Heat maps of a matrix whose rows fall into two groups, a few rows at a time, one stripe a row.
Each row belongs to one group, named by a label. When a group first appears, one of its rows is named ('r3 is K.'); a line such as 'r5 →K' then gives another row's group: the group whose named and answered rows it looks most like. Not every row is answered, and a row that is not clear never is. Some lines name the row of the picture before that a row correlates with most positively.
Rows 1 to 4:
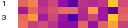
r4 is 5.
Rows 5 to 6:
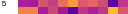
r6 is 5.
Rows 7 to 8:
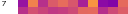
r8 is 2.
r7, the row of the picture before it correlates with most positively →5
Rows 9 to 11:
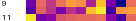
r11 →2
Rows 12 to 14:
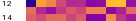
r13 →2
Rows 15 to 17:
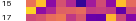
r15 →5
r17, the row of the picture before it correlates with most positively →14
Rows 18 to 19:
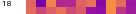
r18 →5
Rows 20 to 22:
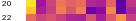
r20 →2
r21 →2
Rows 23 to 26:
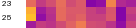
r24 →2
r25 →2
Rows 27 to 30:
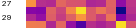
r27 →2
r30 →5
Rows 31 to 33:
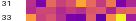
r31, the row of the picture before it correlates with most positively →29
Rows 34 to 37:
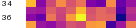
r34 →2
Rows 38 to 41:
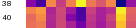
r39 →5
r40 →5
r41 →5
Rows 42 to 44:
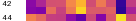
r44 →5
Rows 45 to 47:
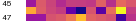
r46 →5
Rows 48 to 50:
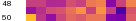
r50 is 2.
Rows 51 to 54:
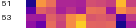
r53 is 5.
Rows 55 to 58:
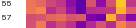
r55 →5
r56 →5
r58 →5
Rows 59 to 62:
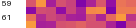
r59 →5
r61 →5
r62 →2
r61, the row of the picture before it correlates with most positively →55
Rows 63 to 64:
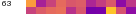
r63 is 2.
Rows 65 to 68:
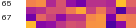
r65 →5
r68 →2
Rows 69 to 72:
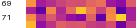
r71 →5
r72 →2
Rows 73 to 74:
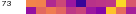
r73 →5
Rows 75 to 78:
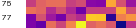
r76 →5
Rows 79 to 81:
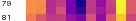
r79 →5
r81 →5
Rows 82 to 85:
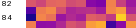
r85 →2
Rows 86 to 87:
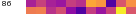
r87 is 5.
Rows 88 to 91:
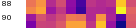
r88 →5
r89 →5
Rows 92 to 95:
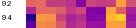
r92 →5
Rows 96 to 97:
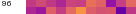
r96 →2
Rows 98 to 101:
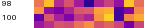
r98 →5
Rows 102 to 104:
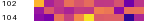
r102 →2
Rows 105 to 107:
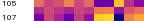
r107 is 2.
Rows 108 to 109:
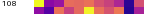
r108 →2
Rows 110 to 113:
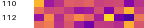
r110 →2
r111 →5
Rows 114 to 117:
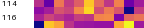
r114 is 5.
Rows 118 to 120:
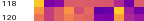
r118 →2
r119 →2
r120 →2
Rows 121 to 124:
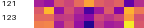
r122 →5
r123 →5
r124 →5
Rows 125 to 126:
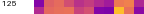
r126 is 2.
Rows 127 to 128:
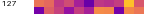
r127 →5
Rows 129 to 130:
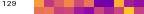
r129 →2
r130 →5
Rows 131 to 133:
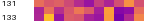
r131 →5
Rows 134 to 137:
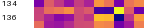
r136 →2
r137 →2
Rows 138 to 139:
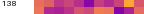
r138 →5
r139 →2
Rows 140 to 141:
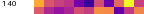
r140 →5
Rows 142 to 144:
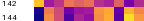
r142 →2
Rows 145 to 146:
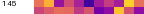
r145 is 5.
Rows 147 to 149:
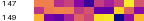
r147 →5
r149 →2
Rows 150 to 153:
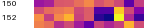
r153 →5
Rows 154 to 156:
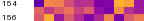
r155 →2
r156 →5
